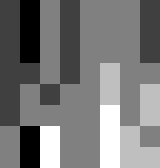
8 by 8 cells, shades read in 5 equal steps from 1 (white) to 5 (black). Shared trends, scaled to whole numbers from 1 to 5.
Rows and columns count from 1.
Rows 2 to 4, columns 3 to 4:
3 4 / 3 4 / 3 4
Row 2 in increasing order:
3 3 3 3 4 4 4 5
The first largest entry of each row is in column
2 2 2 1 1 1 2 2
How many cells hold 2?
7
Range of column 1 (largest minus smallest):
1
